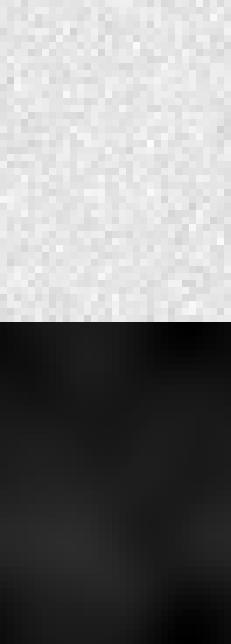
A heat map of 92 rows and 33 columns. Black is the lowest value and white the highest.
The table splits into 2 rows of 1 panel. Panel 1,1: very high, fine-grained, faint in contrast. Panel 2,1: very low, smooth, faint in contrast.
